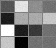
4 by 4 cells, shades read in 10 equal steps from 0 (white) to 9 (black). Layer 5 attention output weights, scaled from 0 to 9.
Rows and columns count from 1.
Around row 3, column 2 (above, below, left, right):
3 9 0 7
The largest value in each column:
8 9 7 5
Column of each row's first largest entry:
1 1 2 2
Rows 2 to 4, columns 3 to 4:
3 2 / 7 5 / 5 5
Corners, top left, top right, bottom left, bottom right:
6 5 2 5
